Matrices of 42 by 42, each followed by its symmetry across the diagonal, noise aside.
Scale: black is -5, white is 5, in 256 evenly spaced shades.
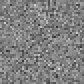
neither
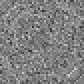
symmetric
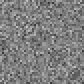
symmetric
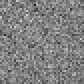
symmetric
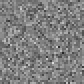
antisymmetric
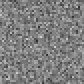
antisymmetric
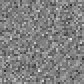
symmetric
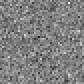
neither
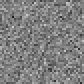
neither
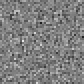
antisymmetric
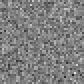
antisymmetric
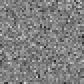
neither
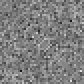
symmetric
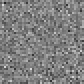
antisymmetric
